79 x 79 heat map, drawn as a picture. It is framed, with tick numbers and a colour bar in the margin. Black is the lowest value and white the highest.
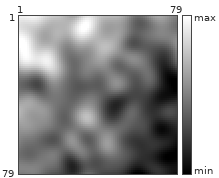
The texture varies smoothly and slowly. No regular stripes run through it. There are no lone odd cells. There is an overall slope up to the top left. The top left is the ninth with the highest average.
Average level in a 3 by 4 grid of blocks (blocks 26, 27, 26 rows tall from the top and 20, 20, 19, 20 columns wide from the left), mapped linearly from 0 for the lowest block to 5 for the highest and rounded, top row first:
5432 / 3221 / 2220
